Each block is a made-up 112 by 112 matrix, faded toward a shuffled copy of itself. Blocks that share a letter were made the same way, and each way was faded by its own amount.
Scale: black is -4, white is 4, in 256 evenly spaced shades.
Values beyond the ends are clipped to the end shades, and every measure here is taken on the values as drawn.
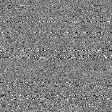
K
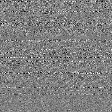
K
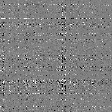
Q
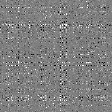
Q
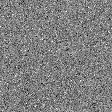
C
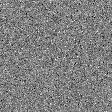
C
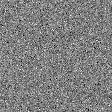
C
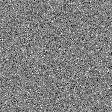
C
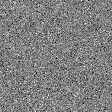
C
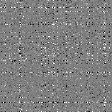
Q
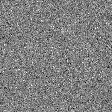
C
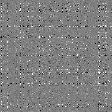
Q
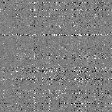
Q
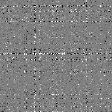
Q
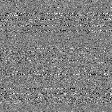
K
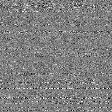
K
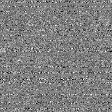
K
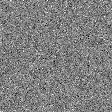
C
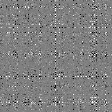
Q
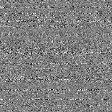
K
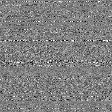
K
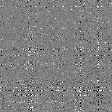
Q
